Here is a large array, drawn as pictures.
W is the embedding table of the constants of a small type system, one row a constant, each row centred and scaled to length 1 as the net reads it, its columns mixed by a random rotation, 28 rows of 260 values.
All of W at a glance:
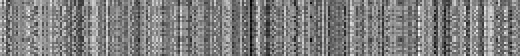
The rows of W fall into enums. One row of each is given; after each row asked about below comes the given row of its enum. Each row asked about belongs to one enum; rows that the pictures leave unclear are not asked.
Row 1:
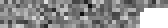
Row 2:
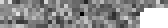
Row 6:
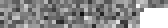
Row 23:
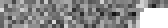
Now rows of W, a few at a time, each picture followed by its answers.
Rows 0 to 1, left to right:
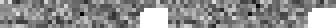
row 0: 2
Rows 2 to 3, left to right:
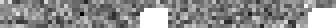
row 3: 6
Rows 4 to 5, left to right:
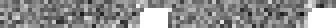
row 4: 6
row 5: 23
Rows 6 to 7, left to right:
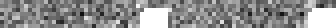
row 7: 23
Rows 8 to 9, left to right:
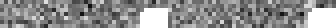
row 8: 1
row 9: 23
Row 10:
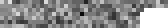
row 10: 2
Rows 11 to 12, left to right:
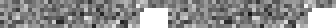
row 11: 6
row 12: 6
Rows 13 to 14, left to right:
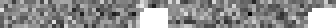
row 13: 23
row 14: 2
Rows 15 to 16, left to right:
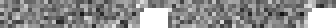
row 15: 6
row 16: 23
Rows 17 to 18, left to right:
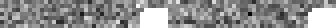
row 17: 6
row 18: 2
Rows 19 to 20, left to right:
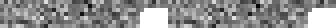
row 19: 1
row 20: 1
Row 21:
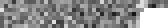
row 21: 23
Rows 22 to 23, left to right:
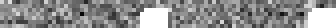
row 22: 2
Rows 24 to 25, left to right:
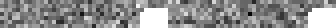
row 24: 6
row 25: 2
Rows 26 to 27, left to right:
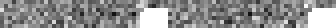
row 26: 23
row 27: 6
